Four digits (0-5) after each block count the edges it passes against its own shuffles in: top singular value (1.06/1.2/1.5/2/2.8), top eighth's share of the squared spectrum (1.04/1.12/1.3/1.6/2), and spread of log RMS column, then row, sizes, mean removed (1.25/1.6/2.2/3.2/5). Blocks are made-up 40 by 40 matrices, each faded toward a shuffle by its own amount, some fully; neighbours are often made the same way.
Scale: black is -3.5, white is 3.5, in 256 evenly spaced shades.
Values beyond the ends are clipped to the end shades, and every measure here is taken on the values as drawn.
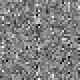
1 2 2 0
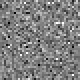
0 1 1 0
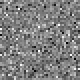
1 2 0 1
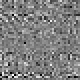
3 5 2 3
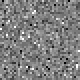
0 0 0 0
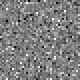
0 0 0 0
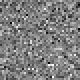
2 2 0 1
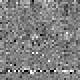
3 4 0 2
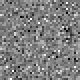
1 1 0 0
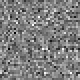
2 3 0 2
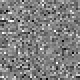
2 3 0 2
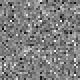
0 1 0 0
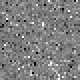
0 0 0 0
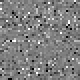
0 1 0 1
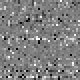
2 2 0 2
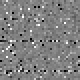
2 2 0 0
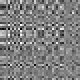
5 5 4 3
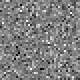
2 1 0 0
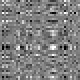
4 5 3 3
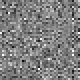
4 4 2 2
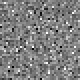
1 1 0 0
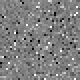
0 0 0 0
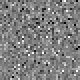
0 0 0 0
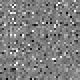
3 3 1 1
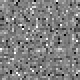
2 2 0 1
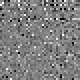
3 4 2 2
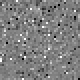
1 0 0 0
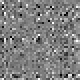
4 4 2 2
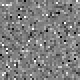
0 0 0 0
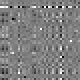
4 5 3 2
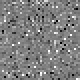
2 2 0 1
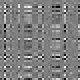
5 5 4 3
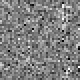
1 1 2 0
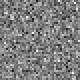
0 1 0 0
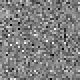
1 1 0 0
